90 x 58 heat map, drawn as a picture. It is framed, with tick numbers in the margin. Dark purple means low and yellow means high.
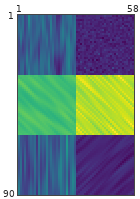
The table splits into 3 rows of 2 panels. Panel 1,1: low, streaked downward. Panel 1,2: very low, fine-grained, faint in contrast. Panel 2,1: high, slanting down to the right, faint in contrast. Panel 2,2: very high, slanting down to the right, faint in contrast. Panel 3,1: low, streaked downward. Panel 3,2: very low, slanting up to the right, faint in contrast.
